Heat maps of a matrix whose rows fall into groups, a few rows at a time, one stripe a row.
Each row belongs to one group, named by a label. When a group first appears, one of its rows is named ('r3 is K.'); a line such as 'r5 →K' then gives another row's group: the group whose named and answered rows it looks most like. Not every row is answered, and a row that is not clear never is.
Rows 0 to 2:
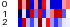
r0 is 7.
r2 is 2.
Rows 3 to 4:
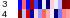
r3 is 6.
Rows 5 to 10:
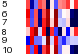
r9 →2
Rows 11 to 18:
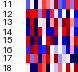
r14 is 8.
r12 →7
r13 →8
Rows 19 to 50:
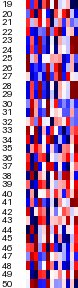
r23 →6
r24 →6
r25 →7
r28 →6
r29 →6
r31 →2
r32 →8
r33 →7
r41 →6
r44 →2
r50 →2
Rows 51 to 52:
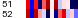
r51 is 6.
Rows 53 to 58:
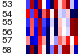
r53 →8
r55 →6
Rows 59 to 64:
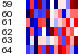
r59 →6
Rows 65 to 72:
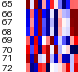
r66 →6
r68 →6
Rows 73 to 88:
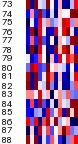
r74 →6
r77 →6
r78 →8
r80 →2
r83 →8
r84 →6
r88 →7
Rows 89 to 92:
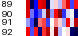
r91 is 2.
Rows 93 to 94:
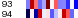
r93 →2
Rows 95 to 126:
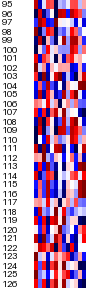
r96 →8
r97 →2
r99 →8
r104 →6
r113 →6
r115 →6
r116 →6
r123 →7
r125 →7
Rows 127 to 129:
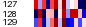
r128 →8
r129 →2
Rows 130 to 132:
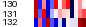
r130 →7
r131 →7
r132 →6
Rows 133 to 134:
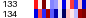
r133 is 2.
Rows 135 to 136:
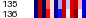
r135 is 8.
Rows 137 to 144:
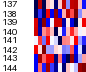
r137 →8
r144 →6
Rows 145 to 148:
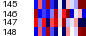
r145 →6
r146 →7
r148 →6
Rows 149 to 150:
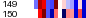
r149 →2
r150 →2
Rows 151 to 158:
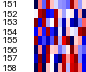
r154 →6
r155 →7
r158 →8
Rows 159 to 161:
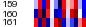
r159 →8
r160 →8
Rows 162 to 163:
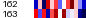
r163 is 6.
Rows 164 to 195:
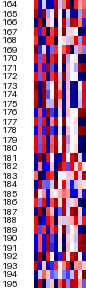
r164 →7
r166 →8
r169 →7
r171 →6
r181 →8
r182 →8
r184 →2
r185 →7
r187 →8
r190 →6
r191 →6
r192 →8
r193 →7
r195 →8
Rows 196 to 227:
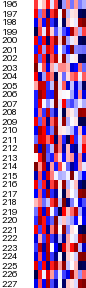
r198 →6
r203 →7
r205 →2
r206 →2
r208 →6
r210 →2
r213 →2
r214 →7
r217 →6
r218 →2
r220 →2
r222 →6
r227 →6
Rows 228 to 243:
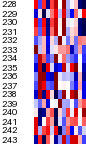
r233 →7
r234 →2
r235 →8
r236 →2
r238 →8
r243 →8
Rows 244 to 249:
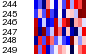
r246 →7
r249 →7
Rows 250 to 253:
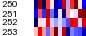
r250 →8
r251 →6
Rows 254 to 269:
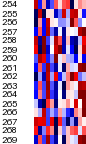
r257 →6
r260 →2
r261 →6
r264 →6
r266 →7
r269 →6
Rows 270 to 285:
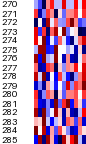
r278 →7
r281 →7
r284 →7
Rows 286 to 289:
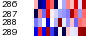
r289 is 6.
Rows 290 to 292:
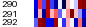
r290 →6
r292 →2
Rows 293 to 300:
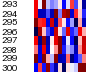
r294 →7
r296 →2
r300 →6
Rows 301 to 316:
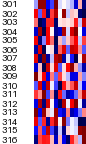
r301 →2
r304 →8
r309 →7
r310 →8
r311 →7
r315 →6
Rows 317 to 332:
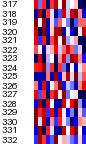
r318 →8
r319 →7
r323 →8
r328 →8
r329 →7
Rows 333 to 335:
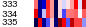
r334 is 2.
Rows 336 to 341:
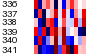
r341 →7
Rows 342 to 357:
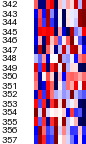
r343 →6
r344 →6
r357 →2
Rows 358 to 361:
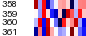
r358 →7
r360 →8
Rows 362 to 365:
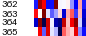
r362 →2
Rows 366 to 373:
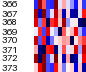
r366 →2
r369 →8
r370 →7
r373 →2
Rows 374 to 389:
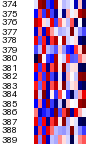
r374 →2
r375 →6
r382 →6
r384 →7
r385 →6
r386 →7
